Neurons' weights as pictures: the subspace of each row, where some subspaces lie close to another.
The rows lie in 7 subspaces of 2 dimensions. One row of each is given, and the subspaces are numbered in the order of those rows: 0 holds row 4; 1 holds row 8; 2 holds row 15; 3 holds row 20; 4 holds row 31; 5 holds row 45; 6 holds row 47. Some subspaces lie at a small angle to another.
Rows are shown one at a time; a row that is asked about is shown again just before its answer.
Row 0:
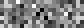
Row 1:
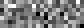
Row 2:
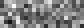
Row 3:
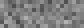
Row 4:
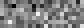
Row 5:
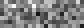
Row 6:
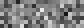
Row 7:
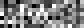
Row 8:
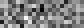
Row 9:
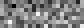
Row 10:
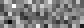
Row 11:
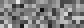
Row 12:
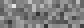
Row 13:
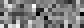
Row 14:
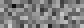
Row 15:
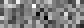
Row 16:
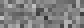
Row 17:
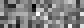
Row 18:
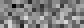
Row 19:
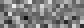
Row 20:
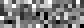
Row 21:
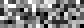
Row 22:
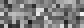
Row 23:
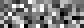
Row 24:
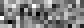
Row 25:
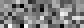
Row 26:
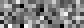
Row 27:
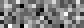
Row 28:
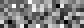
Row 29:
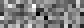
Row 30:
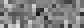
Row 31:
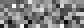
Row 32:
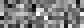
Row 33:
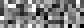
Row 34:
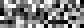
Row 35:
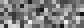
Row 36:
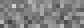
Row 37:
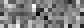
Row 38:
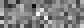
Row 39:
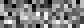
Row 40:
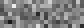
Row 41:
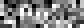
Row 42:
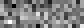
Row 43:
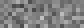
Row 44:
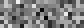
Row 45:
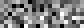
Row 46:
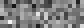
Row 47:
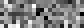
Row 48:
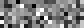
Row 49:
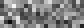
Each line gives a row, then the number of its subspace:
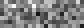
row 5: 5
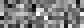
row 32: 4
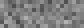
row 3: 1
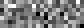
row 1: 2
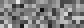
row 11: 2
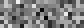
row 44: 2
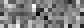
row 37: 6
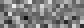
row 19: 3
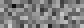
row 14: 2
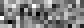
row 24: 1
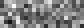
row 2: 1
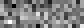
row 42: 3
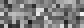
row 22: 6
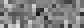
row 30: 6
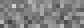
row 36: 4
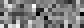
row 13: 6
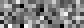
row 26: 5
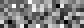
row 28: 4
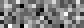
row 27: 5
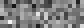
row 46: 3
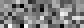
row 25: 5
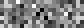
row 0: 2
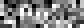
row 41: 1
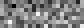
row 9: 0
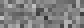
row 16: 4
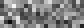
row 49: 1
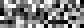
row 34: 0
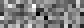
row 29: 4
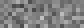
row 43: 5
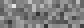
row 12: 0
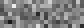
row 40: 3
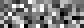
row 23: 5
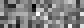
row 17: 6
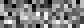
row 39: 3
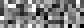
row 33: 4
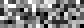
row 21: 5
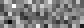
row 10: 3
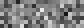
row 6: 2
